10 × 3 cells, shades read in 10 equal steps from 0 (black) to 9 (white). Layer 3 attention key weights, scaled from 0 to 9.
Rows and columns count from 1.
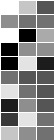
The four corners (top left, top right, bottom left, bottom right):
9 3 7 4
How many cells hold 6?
1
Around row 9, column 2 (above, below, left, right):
5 5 2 4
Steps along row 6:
down same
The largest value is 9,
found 2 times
